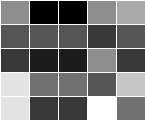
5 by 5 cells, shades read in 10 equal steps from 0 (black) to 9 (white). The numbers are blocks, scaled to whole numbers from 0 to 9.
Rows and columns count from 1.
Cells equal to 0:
2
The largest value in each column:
8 4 4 9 7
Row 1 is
5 0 0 5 6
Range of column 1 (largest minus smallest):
6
